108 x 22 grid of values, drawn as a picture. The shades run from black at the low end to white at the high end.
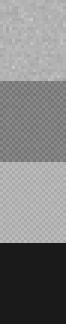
It is made of 4 by 1 panels. Panel 1,1: high, fine-grained, faint in contrast. Panel 2,1: middling, checkered, faint in contrast. Panel 3,1: high, checkered, faint in contrast. Panel 4,1: very low, flat.
